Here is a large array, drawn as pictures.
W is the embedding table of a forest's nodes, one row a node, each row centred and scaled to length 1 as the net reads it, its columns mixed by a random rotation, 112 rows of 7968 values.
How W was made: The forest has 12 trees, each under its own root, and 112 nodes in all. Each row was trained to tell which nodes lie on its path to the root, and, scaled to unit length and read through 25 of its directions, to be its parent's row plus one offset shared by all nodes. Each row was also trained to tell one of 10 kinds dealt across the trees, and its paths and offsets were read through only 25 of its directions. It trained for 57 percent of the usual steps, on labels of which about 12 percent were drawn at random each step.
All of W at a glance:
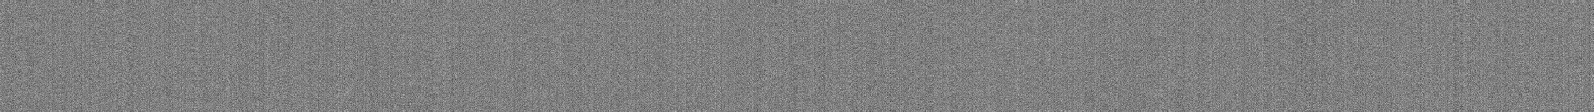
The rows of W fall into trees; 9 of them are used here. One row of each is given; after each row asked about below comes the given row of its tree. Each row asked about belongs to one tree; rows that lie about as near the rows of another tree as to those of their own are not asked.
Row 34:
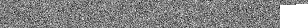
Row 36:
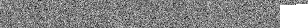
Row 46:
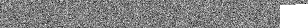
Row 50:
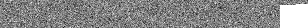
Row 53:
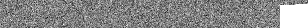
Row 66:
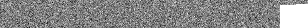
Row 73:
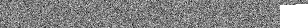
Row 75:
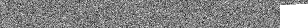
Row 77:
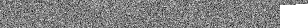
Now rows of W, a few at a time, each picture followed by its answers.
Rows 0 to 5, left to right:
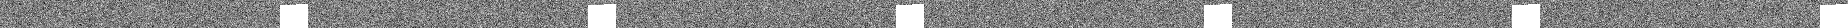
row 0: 75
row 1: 53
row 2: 34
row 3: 50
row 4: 75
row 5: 46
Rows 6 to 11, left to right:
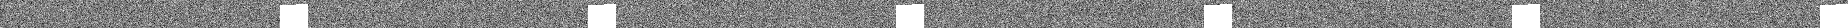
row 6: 73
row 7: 73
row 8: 46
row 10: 46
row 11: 66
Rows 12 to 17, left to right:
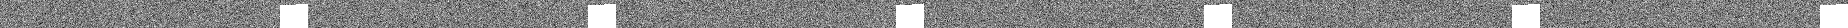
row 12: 50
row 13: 36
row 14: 53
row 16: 75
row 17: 77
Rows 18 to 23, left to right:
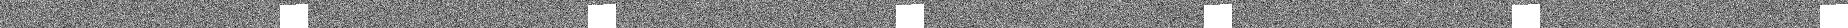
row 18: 50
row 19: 53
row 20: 73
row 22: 77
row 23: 46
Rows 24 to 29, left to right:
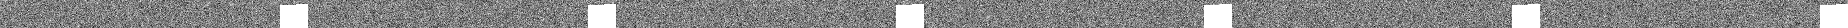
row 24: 36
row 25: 36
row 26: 73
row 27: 46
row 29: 46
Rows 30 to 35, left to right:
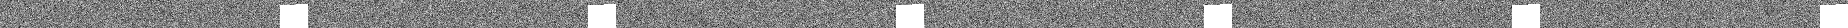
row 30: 73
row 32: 75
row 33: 73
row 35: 46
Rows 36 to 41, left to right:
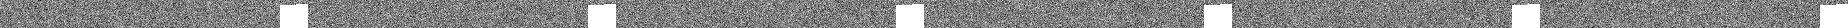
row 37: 46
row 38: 46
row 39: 77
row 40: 46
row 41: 77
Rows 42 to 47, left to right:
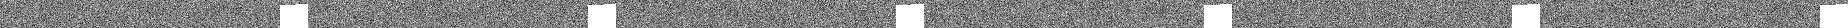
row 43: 73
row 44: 73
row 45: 50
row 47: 53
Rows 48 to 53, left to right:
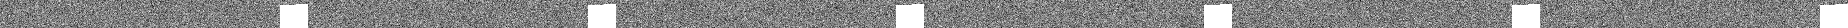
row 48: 53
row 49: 73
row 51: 77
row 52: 36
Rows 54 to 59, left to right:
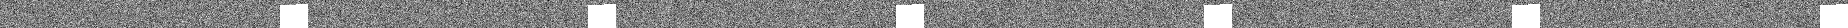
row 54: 77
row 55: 53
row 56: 77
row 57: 50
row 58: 34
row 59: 77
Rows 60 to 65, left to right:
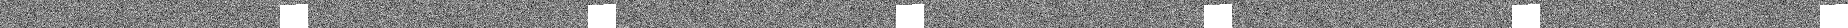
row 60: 75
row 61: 46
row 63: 46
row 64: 75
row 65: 53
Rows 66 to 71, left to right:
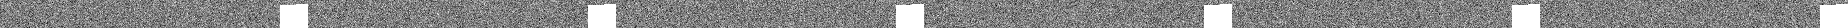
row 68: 73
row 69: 53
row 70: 36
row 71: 53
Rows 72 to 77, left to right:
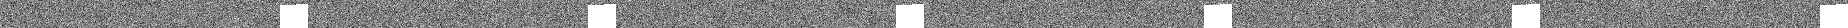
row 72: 77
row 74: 46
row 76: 75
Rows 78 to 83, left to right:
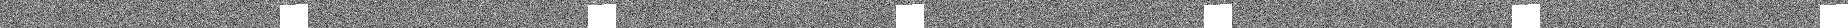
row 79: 53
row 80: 34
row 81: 75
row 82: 73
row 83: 50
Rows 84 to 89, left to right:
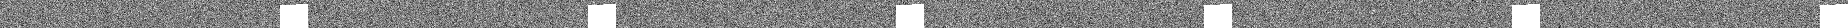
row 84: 46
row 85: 53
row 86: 75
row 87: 73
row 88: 53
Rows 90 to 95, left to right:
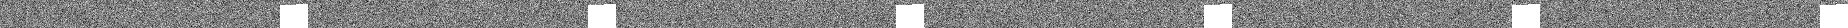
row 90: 75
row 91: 77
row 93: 36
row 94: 34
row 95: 36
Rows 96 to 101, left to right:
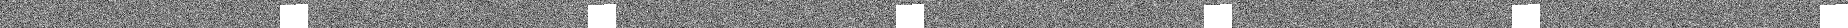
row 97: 36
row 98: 77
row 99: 36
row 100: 77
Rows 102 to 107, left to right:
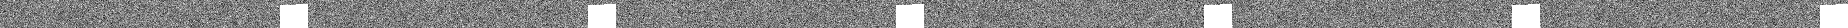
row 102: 66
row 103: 50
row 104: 53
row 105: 77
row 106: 73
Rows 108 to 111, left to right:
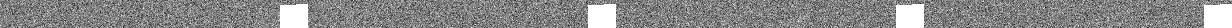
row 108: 34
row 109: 73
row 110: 77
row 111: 75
